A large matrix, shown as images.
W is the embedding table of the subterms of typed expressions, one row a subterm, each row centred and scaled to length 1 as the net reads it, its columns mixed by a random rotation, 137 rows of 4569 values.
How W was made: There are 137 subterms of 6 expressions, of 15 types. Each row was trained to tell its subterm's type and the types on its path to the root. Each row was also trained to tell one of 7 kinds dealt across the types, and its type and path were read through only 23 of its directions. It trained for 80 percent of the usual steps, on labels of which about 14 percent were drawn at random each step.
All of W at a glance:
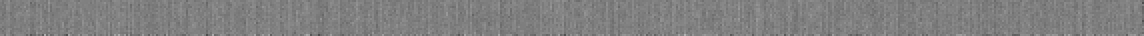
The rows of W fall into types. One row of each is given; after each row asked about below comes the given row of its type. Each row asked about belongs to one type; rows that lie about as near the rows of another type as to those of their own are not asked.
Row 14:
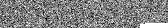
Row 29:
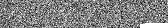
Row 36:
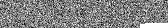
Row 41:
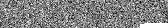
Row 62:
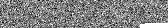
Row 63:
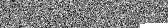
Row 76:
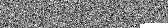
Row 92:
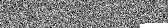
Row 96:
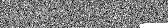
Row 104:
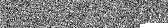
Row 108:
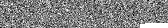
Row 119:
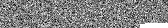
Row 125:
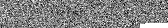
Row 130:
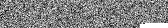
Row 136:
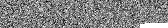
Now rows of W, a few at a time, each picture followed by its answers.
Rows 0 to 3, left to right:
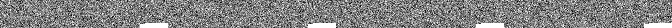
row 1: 62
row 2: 130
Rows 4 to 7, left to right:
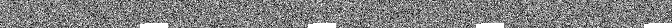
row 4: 41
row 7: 41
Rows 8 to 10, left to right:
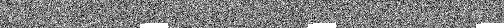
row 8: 29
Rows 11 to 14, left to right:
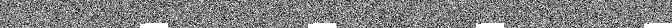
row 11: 36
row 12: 125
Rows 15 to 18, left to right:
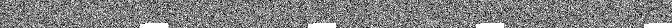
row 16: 36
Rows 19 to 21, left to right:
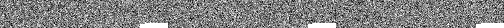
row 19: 14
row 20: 41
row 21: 104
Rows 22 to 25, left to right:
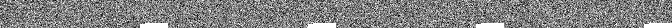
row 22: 76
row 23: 92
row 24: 62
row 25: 125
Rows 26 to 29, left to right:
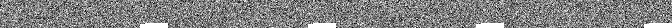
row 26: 130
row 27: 104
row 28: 63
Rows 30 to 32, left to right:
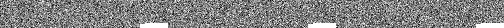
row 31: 130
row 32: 76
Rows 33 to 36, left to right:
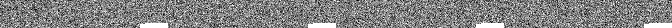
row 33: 14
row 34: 130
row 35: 92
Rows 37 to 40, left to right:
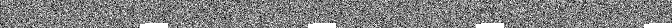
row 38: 14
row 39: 130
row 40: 130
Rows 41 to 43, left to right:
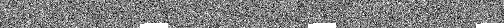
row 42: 36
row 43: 76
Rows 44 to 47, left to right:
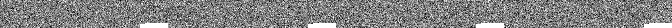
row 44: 92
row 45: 62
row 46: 108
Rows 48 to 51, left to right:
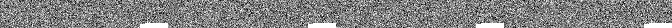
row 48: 96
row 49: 36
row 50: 36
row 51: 108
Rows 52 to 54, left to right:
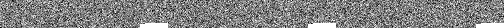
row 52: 63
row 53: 14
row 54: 125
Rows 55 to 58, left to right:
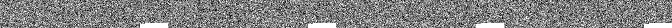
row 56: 14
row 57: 108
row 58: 36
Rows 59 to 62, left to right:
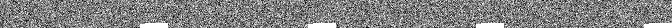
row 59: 108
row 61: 108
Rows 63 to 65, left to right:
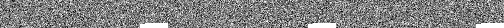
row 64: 29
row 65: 62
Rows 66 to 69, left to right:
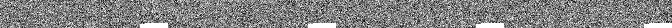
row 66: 62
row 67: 29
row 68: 108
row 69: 125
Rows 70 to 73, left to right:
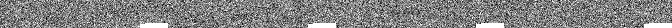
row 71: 63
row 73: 104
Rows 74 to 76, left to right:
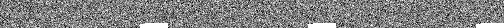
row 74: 108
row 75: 130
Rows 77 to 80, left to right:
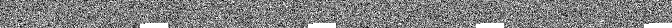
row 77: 36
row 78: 92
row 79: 41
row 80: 62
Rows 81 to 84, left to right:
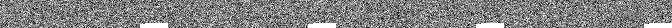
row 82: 108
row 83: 14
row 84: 36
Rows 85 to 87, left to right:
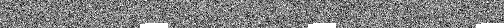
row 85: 104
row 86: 119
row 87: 92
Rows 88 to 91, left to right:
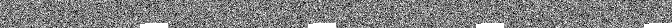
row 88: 136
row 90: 125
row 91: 92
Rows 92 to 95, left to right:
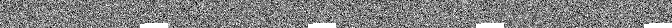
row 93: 119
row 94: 14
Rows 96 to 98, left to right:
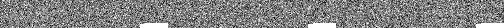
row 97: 130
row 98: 104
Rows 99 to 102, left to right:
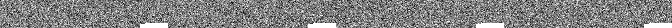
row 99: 125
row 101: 14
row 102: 125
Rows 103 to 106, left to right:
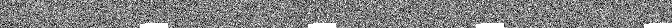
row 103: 29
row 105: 119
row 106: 125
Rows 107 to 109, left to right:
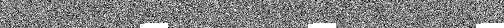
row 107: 96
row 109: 76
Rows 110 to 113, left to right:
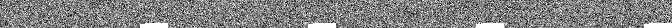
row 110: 125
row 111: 119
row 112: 92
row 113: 119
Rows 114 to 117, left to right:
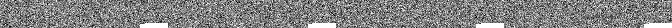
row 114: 29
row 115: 41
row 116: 130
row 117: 92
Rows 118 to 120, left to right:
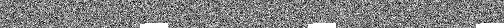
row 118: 62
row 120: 41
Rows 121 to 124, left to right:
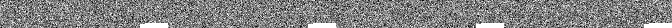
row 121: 76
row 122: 104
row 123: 36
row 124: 62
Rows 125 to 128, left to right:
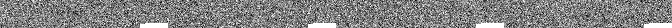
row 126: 104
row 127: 14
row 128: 29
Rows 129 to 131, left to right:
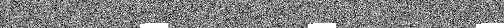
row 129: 108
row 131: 96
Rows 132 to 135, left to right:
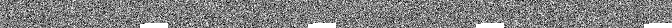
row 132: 76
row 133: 63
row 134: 63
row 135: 76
